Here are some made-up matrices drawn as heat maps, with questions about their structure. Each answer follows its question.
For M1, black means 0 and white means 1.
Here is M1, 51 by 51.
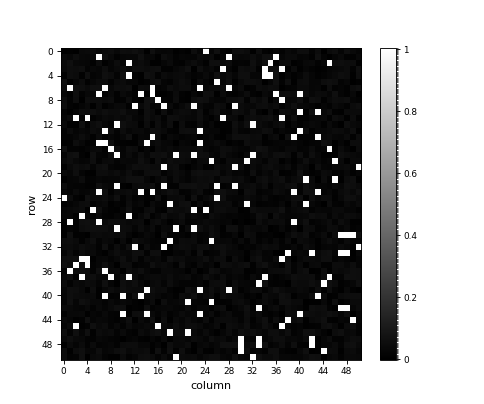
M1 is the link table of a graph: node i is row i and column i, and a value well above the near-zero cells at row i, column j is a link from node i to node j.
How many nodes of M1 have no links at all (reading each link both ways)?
1
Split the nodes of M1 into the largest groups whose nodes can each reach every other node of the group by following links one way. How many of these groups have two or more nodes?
5
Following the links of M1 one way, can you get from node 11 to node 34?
yes
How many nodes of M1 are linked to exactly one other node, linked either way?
2
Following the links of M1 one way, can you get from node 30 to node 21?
no
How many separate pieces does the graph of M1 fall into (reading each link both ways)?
6
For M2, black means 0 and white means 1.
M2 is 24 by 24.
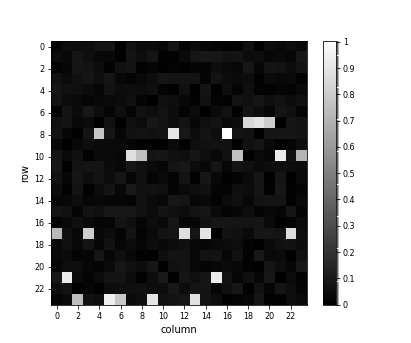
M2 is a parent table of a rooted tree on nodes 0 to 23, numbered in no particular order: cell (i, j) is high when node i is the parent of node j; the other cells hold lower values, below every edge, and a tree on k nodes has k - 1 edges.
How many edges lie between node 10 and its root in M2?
0
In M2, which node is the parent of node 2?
23
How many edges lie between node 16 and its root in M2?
2
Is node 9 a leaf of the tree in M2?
yes
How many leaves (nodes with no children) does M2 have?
18
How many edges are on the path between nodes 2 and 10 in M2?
2
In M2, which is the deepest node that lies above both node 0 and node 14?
17
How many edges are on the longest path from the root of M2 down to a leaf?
2
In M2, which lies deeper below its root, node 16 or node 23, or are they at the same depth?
node 16
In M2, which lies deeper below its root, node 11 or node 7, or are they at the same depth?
node 11
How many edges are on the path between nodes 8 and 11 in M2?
1
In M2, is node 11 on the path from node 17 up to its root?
no
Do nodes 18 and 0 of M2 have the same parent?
no
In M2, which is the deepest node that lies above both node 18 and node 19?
7
